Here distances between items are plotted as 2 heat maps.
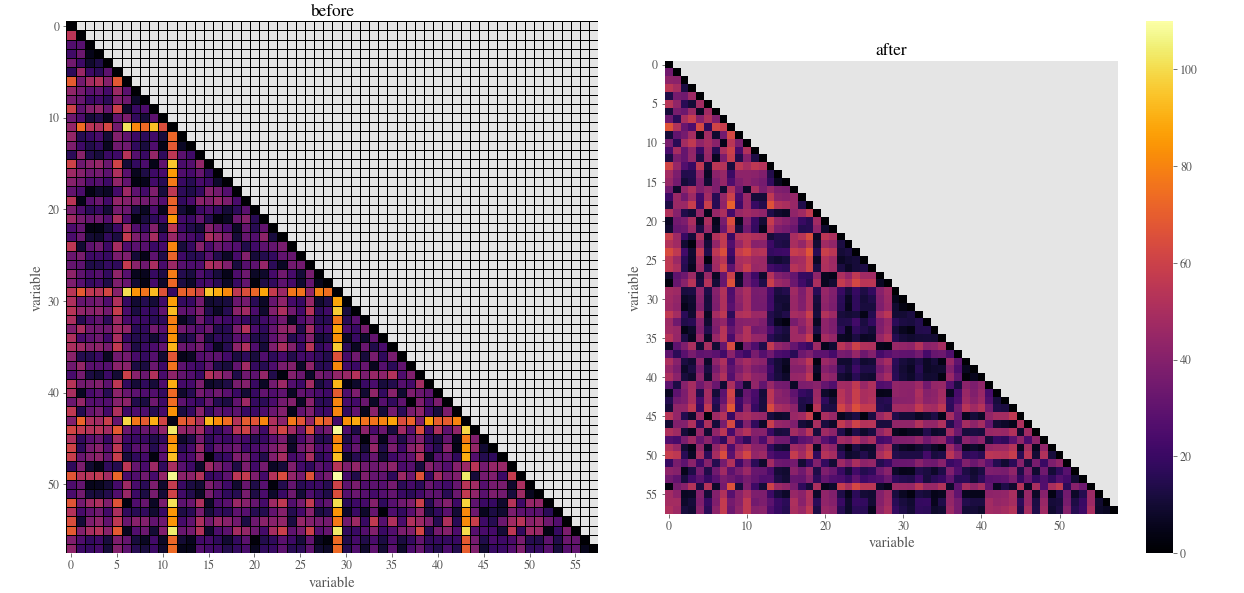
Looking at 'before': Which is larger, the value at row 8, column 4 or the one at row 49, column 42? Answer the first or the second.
the second
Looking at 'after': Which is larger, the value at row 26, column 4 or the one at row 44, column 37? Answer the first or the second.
the first
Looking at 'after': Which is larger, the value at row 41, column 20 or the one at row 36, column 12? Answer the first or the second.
the first
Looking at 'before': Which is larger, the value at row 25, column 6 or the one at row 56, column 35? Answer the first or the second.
the first
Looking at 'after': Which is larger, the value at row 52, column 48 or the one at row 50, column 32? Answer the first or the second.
the first
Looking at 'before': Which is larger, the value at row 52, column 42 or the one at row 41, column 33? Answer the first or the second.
the first
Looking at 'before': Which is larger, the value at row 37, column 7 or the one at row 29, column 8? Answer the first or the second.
the second
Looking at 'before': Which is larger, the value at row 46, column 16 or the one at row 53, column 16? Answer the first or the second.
the first
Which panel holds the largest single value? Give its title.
before
